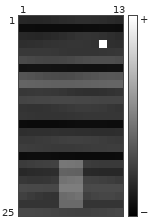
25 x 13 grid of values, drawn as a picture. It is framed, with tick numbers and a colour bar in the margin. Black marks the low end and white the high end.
Lone odd cells: 1, higher than its neighbours. Grain: streaks across. Roughest part: top right. Odd patch: higher, in the bottom middle. Histogram: skewed, a long tail of high values.
